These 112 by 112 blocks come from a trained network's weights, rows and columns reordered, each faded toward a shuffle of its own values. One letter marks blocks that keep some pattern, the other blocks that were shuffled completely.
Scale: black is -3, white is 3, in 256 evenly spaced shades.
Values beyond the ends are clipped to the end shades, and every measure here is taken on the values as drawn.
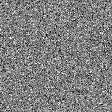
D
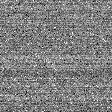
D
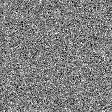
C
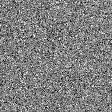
C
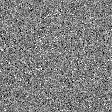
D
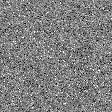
C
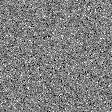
C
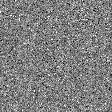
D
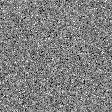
C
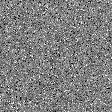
C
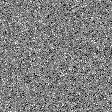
C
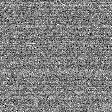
D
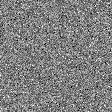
C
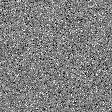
C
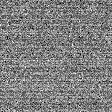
D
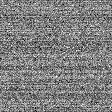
D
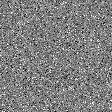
D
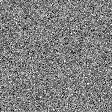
C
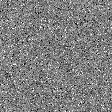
D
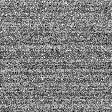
D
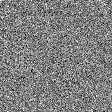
C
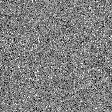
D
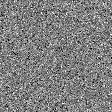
C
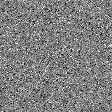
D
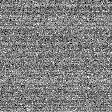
D
